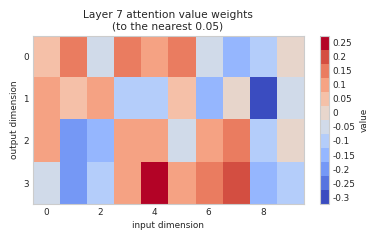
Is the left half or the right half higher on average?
left
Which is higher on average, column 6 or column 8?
column 6
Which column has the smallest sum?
8
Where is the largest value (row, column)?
3 4
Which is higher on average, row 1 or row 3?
row 3
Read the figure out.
Title: Layer 7 attention value weights (to the nearest 0.05)
x-axis: input dimension, ticks 0 2 4 6 8
y-axis: output dimension, ticks 0 1 2 3 (0 at the top)
Colour bar: value, ticks -0.3 -0.25 -0.2 -0.15 -0.1 -0.05 0 0.05 0.1 0.15 0.2 0.25
Values, 4 rows of 10:
0.05 0.15 -0.05 0.15 0.1 0.15 -0.05 -0.15 -0.1 0
0.1 0.05 0.1 -0.1 -0.1 0.05 -0.15 0 -0.3 -0.05
0.1 -0.2 -0.15 0.1 0.1 -0.05 0.1 0.15 -0.1 0
-0.05 -0.2 -0.1 0.1 0.25 0.1 0.15 0.2 -0.15 -0.1
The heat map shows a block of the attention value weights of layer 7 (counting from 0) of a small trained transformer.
